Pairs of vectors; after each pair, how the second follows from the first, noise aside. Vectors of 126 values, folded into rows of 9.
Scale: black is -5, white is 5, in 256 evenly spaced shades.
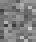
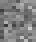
copied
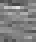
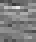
copied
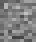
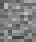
copied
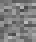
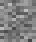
shuffled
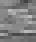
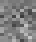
shuffled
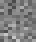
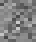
shuffled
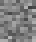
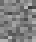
copied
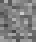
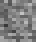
copied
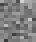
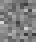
shuffled
